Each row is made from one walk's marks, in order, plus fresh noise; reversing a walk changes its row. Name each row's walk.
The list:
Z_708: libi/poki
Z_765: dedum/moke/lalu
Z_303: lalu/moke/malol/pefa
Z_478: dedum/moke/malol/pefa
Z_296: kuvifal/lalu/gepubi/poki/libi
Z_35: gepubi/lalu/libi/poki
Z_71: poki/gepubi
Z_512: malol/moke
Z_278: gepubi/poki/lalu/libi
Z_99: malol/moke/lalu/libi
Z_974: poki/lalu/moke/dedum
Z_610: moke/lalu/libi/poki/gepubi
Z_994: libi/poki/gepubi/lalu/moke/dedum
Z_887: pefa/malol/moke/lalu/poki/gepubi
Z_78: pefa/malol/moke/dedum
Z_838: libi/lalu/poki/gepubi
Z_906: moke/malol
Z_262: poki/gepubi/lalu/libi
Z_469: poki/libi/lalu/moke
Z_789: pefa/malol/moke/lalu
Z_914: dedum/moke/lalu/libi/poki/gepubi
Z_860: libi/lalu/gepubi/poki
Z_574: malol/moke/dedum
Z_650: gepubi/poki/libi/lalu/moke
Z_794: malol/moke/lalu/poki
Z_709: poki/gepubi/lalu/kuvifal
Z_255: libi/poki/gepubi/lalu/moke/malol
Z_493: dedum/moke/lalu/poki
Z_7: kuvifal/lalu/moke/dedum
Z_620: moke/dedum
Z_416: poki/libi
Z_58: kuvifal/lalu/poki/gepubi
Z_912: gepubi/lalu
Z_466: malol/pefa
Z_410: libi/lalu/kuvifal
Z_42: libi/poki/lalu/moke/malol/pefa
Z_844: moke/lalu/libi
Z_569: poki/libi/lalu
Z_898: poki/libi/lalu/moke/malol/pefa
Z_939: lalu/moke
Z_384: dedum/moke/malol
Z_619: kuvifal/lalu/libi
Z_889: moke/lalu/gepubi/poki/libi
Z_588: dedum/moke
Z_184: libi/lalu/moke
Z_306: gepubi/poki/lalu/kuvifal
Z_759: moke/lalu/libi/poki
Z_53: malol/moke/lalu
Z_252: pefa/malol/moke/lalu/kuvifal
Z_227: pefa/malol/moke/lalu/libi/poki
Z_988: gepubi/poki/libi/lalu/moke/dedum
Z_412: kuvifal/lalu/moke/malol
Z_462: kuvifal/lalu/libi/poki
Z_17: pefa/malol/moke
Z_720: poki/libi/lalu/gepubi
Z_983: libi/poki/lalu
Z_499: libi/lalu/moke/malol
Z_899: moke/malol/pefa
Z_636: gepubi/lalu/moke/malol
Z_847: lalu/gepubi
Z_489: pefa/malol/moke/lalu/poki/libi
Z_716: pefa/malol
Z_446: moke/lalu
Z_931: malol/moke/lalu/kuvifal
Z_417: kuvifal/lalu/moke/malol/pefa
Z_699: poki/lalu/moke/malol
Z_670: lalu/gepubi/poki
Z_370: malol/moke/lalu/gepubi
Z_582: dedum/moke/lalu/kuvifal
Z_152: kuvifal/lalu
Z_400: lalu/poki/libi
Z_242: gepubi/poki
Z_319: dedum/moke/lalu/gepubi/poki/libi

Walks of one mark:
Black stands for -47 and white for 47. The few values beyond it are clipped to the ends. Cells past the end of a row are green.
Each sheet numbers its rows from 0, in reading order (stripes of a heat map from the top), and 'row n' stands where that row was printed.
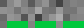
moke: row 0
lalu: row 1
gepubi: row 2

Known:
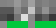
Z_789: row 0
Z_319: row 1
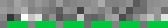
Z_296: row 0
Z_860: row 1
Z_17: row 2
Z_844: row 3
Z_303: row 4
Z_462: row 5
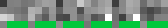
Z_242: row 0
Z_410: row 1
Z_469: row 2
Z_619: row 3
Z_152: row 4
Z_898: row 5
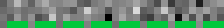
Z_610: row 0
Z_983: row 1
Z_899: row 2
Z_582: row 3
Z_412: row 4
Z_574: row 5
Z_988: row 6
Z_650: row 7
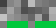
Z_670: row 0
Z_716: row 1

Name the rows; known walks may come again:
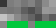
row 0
Z_35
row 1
Z_370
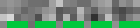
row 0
Z_860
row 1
Z_7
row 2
Z_716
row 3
Z_262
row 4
Z_898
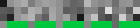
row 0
Z_569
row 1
Z_410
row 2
Z_478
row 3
Z_499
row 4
Z_906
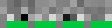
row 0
Z_384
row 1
Z_462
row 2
Z_400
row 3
Z_417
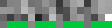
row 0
Z_931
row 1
Z_278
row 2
Z_71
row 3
Z_152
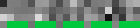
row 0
Z_242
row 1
Z_759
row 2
Z_610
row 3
Z_636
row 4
Z_720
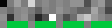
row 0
Z_912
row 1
Z_489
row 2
Z_252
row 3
Z_670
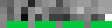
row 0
Z_914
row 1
Z_650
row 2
Z_53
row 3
Z_619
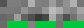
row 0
Z_620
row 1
Z_99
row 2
Z_889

